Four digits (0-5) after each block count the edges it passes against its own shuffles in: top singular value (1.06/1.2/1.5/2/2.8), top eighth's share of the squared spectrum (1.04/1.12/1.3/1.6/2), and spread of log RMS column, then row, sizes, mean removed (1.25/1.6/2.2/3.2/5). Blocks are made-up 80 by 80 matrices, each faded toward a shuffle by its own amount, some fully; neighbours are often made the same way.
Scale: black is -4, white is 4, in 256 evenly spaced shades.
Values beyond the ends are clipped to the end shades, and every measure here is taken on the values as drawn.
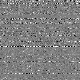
3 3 0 4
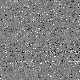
2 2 0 2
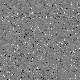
0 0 0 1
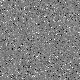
0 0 0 0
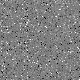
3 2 1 1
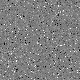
0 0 0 0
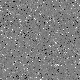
0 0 0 0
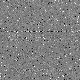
3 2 0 1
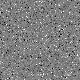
1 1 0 0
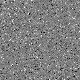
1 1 0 0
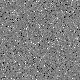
0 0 0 0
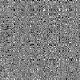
4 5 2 3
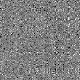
4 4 2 2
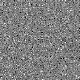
3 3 1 1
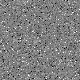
3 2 0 0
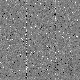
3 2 1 0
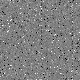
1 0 0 0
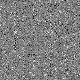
1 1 2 0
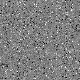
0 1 1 0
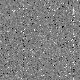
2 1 1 0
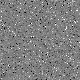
0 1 1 0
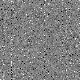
2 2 2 0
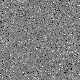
0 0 0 0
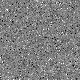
1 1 0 0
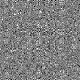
4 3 2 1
